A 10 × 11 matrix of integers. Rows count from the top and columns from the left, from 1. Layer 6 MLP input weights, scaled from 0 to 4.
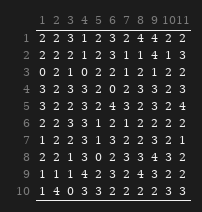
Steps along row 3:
up down down up same down up down up same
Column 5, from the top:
2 2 2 2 2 1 1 0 2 3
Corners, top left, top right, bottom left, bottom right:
2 2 1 3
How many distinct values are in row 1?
4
